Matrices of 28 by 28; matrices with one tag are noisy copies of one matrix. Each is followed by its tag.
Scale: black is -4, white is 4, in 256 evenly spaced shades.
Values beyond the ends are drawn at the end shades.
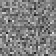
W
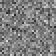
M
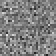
W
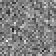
M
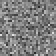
W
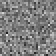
W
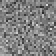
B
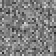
M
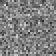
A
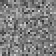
A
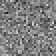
B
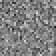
M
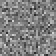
W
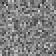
A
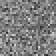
W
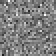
A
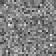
A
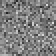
B
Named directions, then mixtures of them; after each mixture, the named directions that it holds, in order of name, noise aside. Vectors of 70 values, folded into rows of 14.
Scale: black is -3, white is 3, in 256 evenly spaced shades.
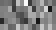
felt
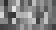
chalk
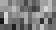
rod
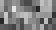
chalk, rod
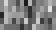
chalk, felt, rod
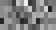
felt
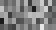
chalk, felt, rod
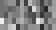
chalk, felt, rod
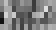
chalk, felt, rod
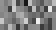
felt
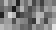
chalk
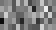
felt, rod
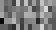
chalk, felt, rod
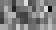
chalk, felt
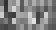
chalk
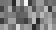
felt
